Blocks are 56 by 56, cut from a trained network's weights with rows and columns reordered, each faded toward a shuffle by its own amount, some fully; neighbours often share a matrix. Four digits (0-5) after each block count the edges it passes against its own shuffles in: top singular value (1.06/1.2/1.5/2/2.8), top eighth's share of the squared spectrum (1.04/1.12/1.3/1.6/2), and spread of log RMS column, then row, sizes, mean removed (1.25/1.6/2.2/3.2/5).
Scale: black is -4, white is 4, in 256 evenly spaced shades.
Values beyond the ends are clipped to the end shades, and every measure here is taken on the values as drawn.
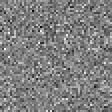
3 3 2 1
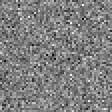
0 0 0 0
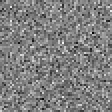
0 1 0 0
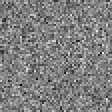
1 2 0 1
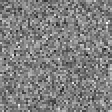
1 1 0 0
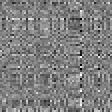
4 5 2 3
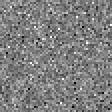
0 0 0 0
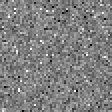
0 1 0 0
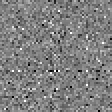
3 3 1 1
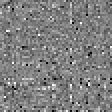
3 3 2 2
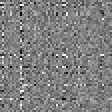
4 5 3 2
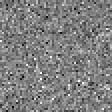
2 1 0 0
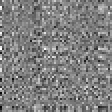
4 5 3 3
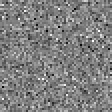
1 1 0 0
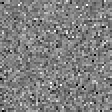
1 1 0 0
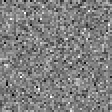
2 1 0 0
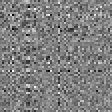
4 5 3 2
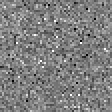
0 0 0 0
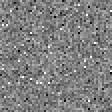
0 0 0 0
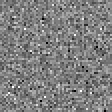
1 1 0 0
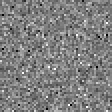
1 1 0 0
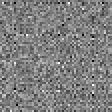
4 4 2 2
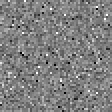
0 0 0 0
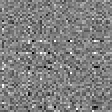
4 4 2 2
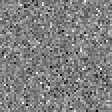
0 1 0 0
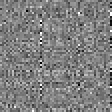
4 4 2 2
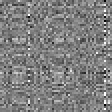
4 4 2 2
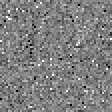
1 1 0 0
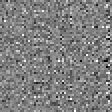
4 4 2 2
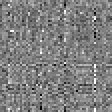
4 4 2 2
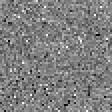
0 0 0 0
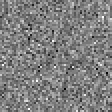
2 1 0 0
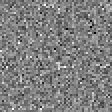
2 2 0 0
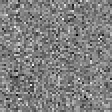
3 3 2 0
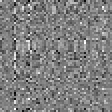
4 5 3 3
